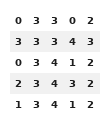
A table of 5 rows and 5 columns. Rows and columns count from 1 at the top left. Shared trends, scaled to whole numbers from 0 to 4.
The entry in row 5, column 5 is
2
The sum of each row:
8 16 10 14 11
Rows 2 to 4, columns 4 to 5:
4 3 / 1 2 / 3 2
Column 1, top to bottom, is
0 3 0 2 1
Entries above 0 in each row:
3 5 4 5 5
